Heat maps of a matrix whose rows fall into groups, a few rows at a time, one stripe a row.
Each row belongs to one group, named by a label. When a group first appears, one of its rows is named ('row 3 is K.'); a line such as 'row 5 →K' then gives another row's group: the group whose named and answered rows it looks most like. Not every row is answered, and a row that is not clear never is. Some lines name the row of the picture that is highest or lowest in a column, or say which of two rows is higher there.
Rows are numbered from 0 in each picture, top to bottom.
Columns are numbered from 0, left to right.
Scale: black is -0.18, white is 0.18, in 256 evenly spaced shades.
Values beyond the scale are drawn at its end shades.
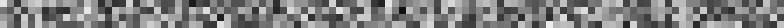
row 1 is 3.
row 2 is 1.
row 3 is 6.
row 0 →1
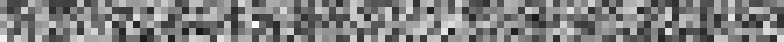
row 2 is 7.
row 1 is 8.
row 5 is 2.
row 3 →1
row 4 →8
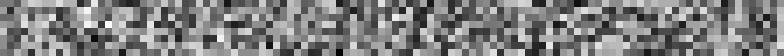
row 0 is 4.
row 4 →7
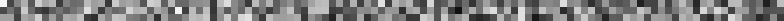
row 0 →6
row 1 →3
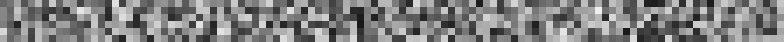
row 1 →3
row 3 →4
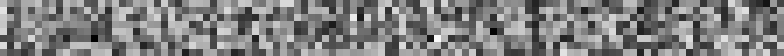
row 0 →7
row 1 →6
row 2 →4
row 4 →6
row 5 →3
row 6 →2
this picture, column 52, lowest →0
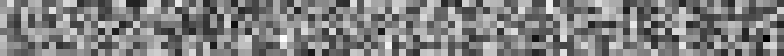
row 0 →4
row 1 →6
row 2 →1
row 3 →8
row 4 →1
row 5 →7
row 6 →3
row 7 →7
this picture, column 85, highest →0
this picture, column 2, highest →6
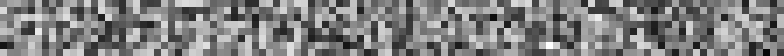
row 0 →2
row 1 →8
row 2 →4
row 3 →2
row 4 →2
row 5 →2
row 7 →7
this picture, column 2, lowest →1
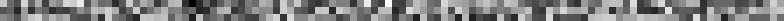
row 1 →8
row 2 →4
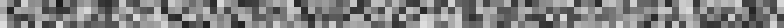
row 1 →3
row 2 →7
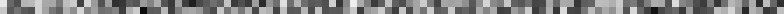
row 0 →1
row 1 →2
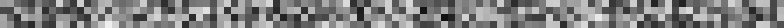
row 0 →8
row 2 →4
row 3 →8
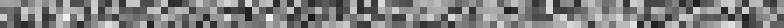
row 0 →2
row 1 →4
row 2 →1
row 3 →8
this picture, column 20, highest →3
